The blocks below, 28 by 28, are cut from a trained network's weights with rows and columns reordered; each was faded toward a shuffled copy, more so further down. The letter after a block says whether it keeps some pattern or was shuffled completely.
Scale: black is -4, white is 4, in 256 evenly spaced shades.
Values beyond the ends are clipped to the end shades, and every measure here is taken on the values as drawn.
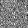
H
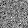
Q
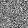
Q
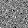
H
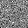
Q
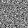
Q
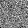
Q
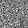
Q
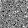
Q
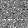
H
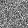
Q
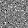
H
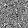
Q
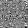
H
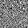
Q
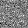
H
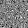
Q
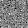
Q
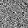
H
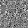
H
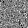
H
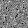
Q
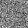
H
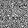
H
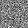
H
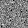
Q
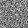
Q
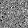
Q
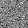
Q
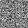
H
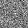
Q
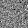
Q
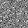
H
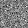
Q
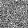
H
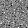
Q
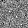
Q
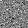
Q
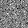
Q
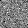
Q
